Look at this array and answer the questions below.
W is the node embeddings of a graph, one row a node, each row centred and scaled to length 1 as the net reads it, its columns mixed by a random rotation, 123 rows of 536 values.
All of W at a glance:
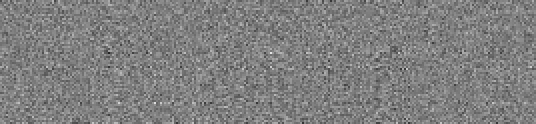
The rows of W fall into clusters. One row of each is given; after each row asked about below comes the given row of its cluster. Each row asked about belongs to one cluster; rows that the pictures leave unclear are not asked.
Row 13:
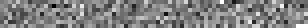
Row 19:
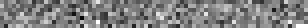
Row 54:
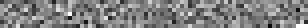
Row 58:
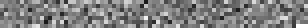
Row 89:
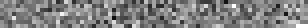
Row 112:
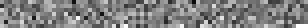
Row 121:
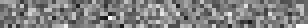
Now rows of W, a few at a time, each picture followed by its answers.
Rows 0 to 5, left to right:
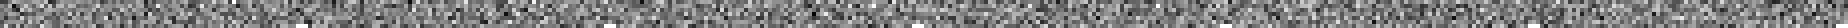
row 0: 54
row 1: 54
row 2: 54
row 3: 89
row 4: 58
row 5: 13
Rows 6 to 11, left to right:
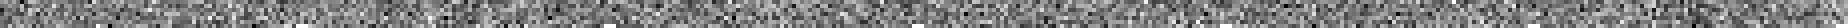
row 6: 121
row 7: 112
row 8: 121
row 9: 13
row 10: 13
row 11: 89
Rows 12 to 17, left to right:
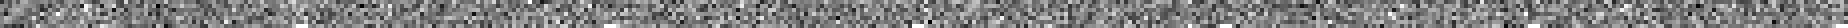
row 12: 89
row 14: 58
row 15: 112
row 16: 19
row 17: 89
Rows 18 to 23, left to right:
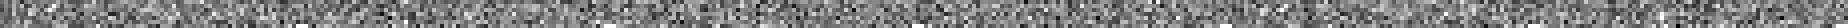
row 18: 121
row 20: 58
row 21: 54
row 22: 121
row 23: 112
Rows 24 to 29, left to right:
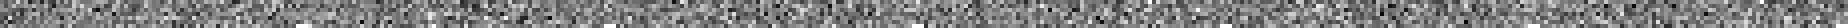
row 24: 13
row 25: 112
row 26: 89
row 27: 54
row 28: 89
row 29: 13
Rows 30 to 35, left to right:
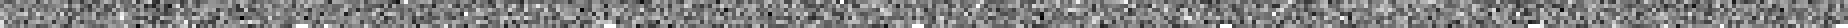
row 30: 112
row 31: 19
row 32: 54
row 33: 121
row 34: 121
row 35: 112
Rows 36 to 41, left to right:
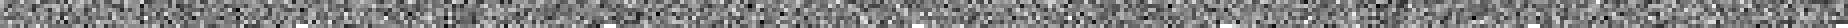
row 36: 58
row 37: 112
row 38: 13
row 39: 58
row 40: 112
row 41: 121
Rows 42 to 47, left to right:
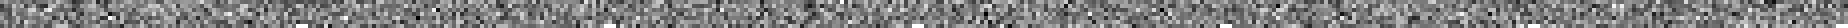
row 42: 121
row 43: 54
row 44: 54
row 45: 58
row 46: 121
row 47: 13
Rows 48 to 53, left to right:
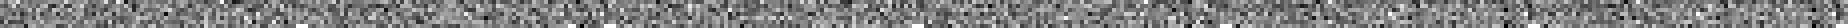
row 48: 13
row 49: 19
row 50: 13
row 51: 13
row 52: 19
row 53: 19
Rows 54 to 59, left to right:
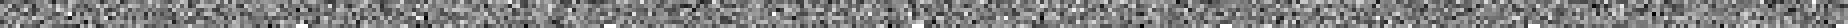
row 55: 121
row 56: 19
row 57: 121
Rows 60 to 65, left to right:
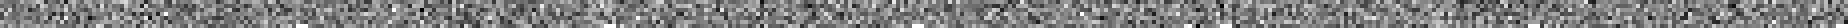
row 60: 58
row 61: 89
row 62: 54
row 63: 19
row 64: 13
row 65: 54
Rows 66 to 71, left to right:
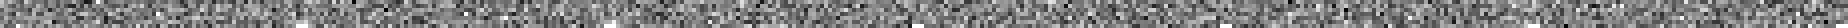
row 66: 19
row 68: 58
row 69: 58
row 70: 89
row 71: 13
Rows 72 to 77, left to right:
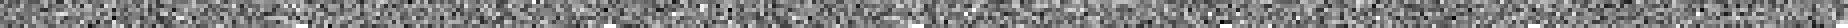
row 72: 89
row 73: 54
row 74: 89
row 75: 121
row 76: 58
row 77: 19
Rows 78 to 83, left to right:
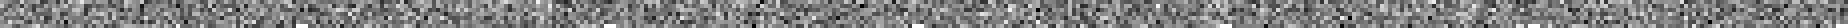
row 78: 58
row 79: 121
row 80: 58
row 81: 89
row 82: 121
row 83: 58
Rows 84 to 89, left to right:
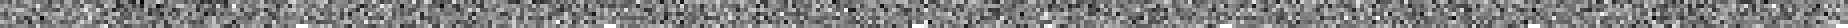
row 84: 89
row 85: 13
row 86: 58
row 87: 112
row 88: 58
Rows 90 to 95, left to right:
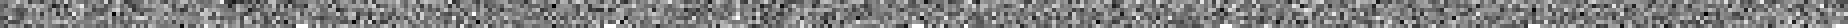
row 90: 13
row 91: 58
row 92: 112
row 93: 54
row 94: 58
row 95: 13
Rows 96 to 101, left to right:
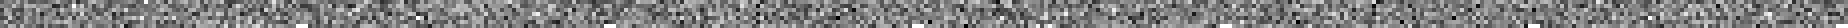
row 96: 13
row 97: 121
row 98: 58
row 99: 112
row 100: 58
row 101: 121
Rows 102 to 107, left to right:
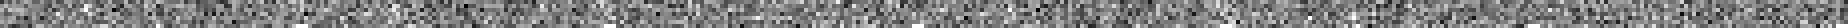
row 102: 89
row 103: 89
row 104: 13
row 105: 89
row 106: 112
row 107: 58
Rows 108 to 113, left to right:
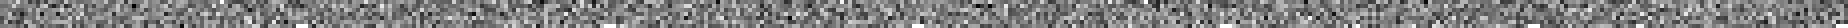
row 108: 13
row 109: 13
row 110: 54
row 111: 13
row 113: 121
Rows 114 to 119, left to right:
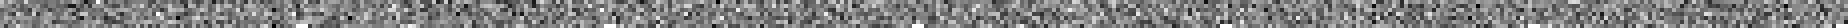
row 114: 19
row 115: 89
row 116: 54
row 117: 121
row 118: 58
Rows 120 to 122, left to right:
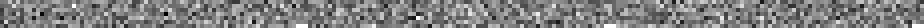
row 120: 13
